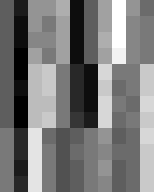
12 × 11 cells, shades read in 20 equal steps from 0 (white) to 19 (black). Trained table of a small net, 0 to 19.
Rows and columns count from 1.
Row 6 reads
12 18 5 4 10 16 18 4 11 10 4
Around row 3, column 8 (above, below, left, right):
7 7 12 0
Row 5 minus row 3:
0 1 -4 -5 3 -2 6 -3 10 1 -6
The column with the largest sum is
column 2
